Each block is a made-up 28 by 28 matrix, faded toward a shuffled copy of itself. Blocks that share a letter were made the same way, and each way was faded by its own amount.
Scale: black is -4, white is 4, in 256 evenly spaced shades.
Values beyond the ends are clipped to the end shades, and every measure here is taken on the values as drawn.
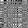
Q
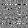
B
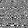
B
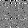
B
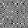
Q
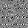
B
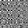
Q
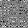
B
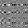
Q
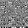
B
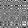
Q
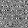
B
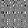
Q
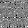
B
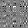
Q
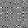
Q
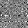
B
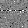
B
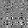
Q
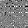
B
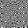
Q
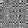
Q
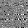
B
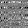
Q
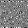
B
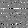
B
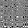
Q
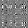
Q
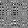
Q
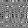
Q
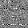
B
